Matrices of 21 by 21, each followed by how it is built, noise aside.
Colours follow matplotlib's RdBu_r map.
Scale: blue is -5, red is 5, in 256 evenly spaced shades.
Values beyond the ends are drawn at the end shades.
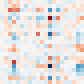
low rank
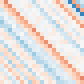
Toeplitz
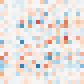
low rank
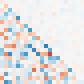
lower triangular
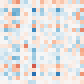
low rank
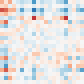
low rank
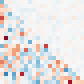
lower triangular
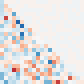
lower triangular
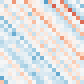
Toeplitz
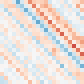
Toeplitz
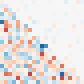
lower triangular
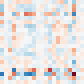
low rank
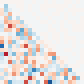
lower triangular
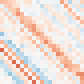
Toeplitz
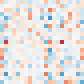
low rank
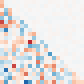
lower triangular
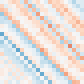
Toeplitz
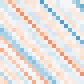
Toeplitz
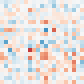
low rank
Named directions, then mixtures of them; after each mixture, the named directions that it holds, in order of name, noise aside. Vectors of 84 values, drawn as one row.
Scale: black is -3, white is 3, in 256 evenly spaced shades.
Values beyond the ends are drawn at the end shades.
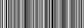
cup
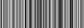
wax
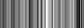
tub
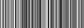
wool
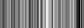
tub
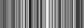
tub, wax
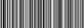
cup, wax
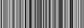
wax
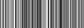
wool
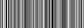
cup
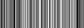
tub, wool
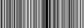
tub, wool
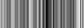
tub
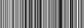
wax, wool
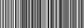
wool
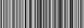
wax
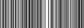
tub, wool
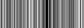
tub, wool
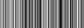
wax, wool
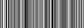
cup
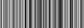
wax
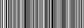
cup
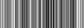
tub, wool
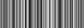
tub, wax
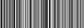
wax, wool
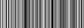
cup, wool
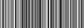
wool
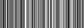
cup, wax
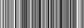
tub, wool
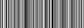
cup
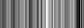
tub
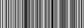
cup, wool
